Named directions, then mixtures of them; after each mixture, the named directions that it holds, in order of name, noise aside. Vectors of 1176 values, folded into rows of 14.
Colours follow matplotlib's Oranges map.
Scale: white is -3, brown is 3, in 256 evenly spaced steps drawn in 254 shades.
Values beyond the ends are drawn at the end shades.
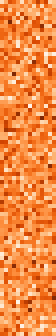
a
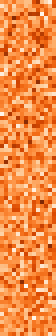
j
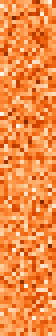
j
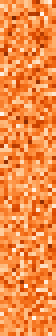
j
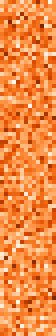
a, j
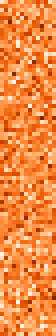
a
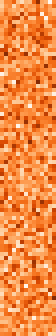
a, j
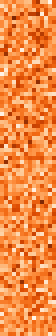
j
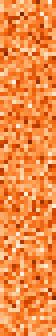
a, j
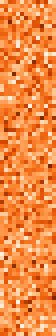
a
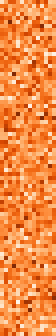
a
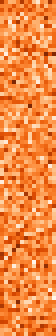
a, j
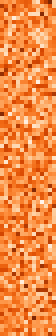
j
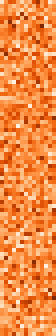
a, j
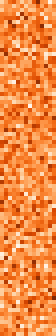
a, j
